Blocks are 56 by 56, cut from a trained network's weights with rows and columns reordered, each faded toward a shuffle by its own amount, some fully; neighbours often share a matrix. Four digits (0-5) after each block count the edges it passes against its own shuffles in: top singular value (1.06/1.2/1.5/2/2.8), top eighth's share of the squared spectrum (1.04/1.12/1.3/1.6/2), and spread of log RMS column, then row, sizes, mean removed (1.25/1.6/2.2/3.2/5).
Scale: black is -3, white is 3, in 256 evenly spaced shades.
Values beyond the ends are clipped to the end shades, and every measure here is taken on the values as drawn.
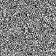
2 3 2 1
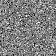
1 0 0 0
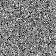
0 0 0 0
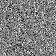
0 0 0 0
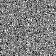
0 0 0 1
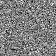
0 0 0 0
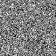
1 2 0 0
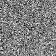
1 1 0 0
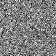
2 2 0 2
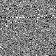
2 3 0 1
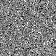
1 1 0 0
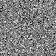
2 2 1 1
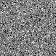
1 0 0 0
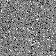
1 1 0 0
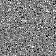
2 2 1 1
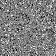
0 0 0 0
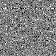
2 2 0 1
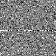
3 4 1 2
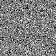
2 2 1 0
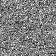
0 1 0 0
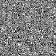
3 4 2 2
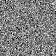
1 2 0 0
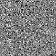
3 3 1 2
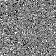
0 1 0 1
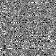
2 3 1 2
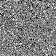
0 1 0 0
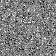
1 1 0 1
